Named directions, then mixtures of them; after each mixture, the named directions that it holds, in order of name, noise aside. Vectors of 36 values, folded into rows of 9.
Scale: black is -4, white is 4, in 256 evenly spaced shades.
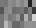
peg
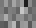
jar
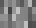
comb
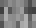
comb, jar, peg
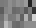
peg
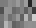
peg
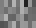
jar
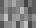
comb, jar, peg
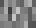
comb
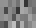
comb, jar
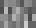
comb, peg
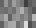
comb, jar, peg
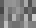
comb, peg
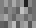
jar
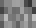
jar, peg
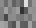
jar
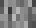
comb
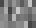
comb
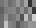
peg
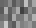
comb, jar, peg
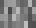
comb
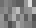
comb, jar, peg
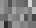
peg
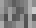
comb, jar, peg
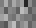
jar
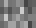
comb, jar, peg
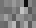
jar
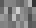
comb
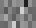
jar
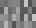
comb, jar, peg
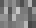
comb
